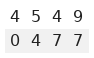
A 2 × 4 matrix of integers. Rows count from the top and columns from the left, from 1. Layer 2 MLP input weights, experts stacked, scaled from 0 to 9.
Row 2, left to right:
0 4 7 7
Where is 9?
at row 1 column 4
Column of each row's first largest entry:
4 3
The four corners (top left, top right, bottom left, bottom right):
4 9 0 7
